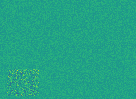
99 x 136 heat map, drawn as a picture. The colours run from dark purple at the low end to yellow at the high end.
In the bottom left lies a patch that is rougher than the rest. The texture is fine-grained noise. There is no overall slope. No row or column stands out. Neither half mirrors the other. The bottom left is the roughest part. No regular stripes run through it.
